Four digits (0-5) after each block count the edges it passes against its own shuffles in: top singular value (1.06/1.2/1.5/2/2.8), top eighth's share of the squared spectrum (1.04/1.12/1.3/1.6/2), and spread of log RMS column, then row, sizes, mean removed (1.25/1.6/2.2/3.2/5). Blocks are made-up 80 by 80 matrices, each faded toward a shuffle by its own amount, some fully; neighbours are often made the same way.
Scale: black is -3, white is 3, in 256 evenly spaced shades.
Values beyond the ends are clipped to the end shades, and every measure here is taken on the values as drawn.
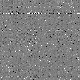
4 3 1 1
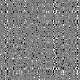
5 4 3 2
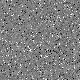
0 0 0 0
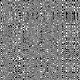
4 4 4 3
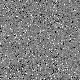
2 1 0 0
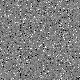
2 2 1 0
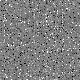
2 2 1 0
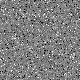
0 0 0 0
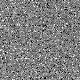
0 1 0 2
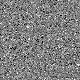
0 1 0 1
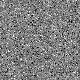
0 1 0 1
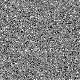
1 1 0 1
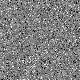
0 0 0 0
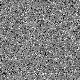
0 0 0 1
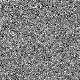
0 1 0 2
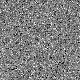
0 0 0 0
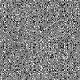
4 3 2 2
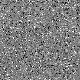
3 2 0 0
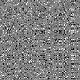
4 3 2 2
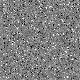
3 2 0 1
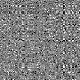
4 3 2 2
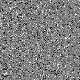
3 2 0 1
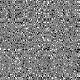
4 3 2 2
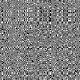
5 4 3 3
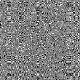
4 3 2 2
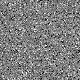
3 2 1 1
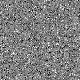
3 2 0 0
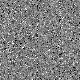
1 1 2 0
